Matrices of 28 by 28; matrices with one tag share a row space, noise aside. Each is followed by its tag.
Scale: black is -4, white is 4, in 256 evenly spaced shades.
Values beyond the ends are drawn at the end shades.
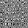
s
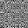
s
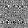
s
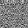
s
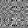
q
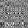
s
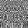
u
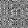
q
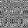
u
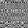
s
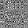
s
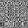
s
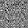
s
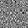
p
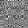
s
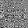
s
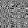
q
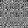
u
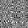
q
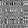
u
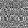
u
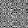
q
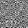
p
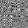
q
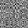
p
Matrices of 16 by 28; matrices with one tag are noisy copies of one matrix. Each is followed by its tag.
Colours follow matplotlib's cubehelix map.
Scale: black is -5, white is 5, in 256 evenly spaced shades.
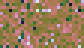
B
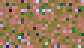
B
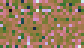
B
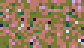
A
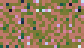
B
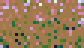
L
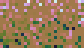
L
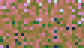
L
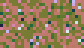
A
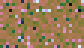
B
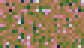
B
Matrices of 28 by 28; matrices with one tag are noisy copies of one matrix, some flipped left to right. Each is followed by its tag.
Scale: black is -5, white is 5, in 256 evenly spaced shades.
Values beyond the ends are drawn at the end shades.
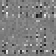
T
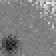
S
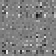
T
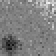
S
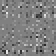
T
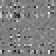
T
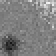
S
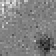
S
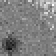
S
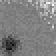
S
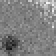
S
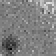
S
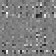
T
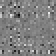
T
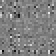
T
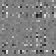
T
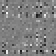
T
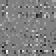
T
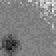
S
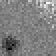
S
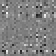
T
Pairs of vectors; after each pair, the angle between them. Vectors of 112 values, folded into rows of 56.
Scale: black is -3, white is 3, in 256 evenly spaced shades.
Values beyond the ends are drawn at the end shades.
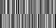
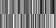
orthogonal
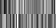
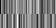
partly aligned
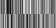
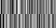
orthogonal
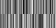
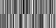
nearly parallel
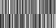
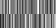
nearly parallel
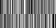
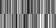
partly aligned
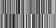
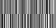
orthogonal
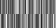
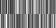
nearly parallel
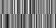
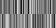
nearly opposite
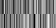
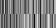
nearly parallel
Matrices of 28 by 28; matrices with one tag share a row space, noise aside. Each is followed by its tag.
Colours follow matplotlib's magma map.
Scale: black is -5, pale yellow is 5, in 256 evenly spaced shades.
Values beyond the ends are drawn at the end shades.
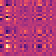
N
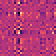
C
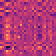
N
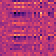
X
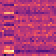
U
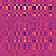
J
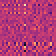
J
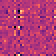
C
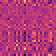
J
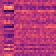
U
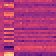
U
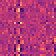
C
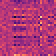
X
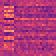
U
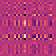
J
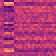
U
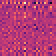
J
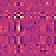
C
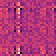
C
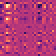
N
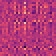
J
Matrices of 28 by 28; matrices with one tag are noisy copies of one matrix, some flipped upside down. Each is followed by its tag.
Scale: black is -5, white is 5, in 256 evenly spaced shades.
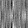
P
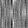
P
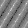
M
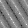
M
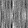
P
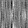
P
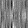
P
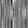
P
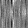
P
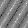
M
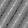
M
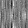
P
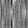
P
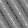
M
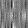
P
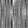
P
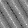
M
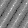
M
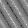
M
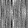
P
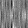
P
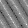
M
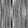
P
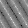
M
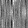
P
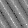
M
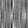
P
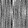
P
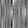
P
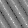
M
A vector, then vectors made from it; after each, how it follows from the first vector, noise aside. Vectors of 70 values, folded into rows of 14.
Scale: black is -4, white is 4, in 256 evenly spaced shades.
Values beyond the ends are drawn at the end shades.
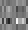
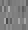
partly zeroed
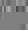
partly zeroed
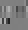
partly zeroed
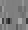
partly zeroed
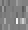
partly zeroed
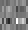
copied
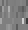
partly zeroed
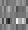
copied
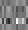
copied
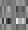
copied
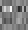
reversed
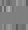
partly zeroed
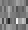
copied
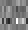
copied
